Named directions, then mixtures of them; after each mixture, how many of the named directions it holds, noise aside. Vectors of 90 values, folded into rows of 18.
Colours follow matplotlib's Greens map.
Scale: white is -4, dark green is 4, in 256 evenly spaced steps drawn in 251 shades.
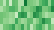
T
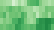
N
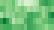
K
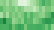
two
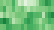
one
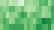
three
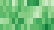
three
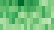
three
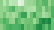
three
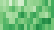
three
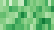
two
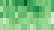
three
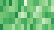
one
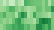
two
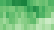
two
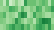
two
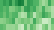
three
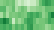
one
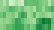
two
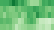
one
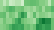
two
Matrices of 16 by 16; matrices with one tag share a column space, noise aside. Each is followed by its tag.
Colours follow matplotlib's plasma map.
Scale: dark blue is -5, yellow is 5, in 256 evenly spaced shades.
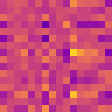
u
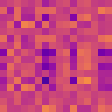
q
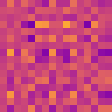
u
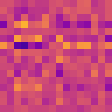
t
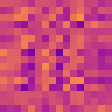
q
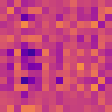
q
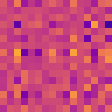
u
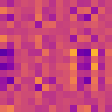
q
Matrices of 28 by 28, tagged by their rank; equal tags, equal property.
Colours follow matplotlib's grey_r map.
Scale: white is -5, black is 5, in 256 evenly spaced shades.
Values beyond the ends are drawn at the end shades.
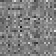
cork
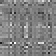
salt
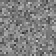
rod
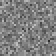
rod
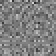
cork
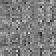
cork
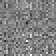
cork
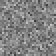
rod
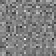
cork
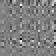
salt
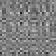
salt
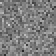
rod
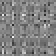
salt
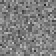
rod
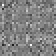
cork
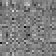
cork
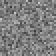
rod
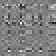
salt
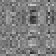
salt
